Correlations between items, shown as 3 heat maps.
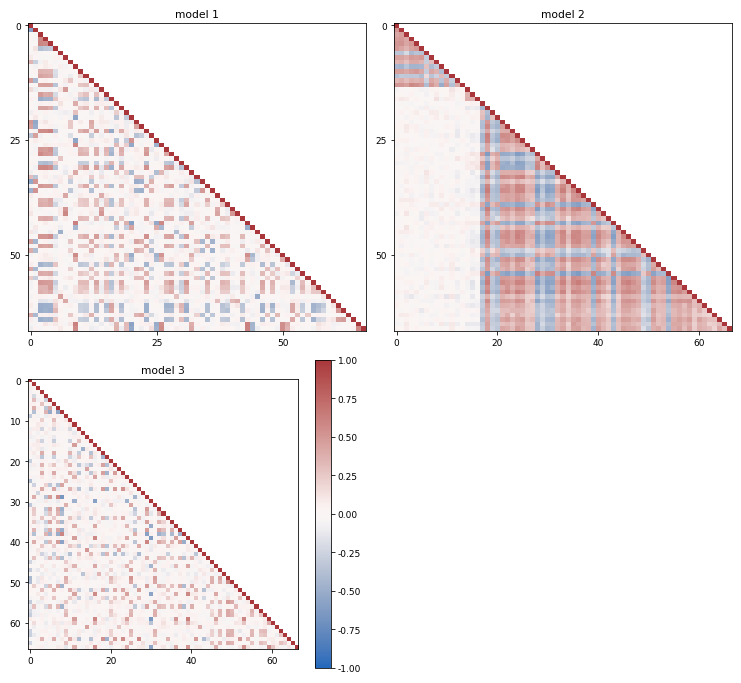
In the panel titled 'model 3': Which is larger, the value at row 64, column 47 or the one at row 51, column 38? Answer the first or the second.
the first
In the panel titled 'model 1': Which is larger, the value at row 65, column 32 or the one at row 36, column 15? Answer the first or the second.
the first
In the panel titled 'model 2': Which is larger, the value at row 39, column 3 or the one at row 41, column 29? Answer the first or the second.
the first
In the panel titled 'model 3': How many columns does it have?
67
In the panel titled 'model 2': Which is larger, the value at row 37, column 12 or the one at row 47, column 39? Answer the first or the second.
the first
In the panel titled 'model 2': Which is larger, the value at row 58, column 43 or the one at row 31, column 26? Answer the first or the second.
the second
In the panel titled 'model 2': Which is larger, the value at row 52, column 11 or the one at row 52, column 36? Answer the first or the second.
the second
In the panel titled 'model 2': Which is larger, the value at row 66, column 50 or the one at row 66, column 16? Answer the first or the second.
the second
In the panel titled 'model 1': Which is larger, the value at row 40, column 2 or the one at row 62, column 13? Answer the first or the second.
the first
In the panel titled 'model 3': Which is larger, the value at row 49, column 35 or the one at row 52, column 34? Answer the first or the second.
the second
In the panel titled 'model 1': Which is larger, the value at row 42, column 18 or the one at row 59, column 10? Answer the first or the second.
the first
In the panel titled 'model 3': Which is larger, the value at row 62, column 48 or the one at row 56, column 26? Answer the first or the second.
the first
